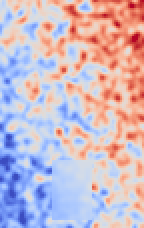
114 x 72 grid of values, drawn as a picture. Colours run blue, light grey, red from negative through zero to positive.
Histogram: bell-shaped. Mirror symmetry: none. Odd patch: calmer, in the bottom middle. Stripes: none. Grain: blotchy. Odd rows or columns: none. Lone odd cells: none. Slope: up to the top right.
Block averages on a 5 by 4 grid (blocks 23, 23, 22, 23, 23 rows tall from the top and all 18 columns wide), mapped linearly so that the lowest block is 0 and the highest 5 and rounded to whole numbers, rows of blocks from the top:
2345 | 2334 | 2234 | 0233 | 0123
